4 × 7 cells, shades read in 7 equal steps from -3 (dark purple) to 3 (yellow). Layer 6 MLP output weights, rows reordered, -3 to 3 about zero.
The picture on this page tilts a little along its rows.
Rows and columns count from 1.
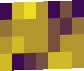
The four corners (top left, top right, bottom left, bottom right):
-3 -3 2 1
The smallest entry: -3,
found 4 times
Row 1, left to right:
-3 2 3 1 -3 -1 -3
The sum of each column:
0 2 3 2 -3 0 -1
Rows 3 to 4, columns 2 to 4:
2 1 1 / -3 -2 -1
